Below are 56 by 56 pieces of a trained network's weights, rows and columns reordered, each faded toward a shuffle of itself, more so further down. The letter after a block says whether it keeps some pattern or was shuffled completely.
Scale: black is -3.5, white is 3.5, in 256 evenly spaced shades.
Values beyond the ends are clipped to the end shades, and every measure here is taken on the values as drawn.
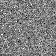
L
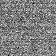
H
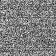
H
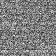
H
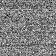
H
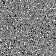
L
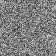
L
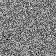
L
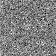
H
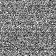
H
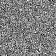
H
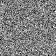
L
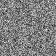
L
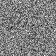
L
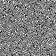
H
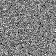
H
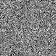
H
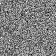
L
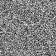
L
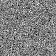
L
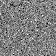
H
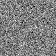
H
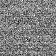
H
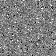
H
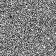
L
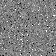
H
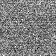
H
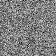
L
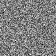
L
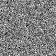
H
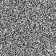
L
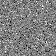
L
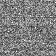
H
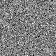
L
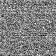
H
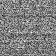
H
